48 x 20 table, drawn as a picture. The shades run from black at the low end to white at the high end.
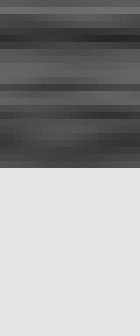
The table splits into 2 rows of 1 panel. Panel 1,1: low, streaked across. Panel 2,1: very high, flat.
